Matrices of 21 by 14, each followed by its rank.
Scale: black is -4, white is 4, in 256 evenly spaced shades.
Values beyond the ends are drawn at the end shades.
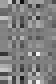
two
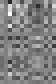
two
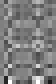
two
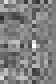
three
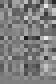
two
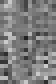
three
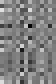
two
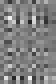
two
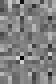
three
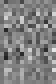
three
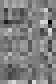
three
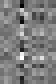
two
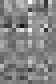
three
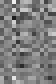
three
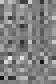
three
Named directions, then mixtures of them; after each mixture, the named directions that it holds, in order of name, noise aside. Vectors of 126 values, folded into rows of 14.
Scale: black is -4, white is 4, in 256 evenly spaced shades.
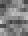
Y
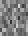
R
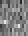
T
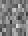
R, T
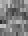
T, Y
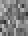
R, Y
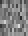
T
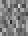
R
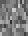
R, T, Y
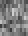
R, T, Y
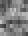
Y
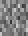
R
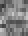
Y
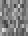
R, T, Y
